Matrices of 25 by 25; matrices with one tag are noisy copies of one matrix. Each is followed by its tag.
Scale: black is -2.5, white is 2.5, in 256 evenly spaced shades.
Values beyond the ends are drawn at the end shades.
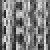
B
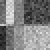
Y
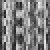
B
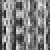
B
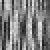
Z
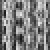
B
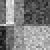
Y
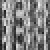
B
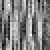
Z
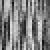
Z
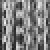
B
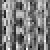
B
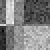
Y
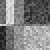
Y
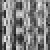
B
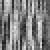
Z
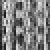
B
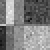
Y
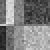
Y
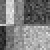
Y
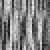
Z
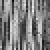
Z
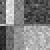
Y
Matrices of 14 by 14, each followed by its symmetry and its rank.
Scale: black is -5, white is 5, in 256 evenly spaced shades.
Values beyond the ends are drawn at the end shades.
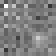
symmetric, rank two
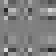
neither, rank one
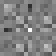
symmetric, rank three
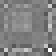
symmetric, rank two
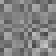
symmetric, rank two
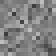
symmetric, full rank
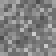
symmetric, full rank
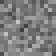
neither, full rank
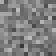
neither, full rank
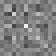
symmetric, rank three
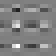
neither, rank one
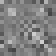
symmetric, rank three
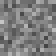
neither, full rank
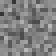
symmetric, full rank
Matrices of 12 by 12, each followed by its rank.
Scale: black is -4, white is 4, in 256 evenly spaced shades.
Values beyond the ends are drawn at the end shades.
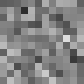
full rank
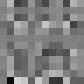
two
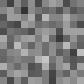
full rank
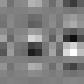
one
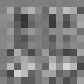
two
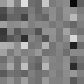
two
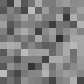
full rank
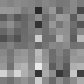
two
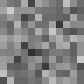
full rank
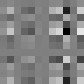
one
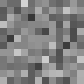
full rank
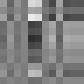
one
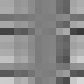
one
